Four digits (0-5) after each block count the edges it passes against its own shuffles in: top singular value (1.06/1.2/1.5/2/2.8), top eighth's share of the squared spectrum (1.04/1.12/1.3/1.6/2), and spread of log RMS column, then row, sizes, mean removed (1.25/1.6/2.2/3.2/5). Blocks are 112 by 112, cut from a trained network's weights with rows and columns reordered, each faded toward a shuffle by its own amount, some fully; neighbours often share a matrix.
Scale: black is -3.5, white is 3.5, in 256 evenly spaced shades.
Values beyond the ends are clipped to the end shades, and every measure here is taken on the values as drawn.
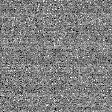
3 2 2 1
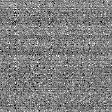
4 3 3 1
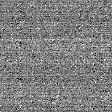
3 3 3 1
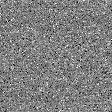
0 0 0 0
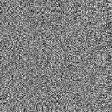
4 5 2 2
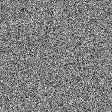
2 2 1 0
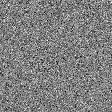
0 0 0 0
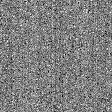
2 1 0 0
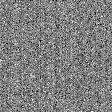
2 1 0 0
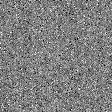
0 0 0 0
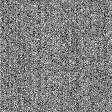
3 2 0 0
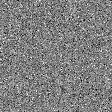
0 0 0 0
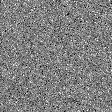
0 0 0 0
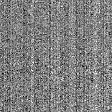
4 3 1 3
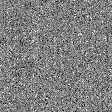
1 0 0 0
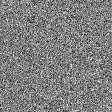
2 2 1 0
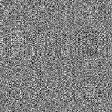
4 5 2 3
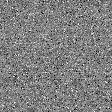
1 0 0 0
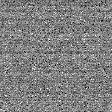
3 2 2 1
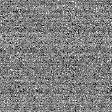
3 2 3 1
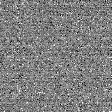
2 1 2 0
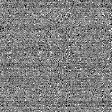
3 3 3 1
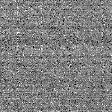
3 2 2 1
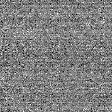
3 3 3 0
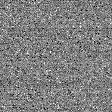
2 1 0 0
